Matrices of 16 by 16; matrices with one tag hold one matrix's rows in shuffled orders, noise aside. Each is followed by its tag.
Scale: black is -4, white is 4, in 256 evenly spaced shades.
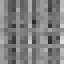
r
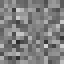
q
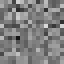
q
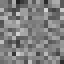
q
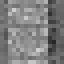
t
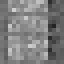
t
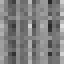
r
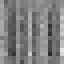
r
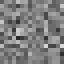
q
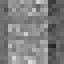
t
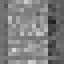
t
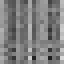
r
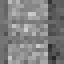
t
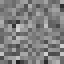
q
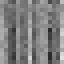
r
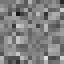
q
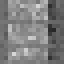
t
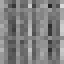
r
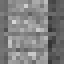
t
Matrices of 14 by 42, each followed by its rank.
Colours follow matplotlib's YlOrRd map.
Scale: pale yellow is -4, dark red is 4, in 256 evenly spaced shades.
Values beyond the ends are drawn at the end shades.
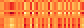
one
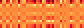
one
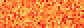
full rank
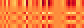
one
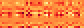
two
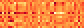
three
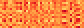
three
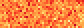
full rank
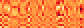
three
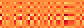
one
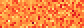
full rank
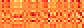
two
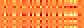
one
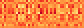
two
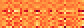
two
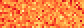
full rank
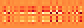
one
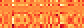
two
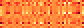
two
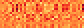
three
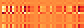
one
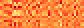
three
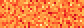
full rank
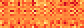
three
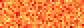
full rank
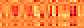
two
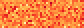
full rank
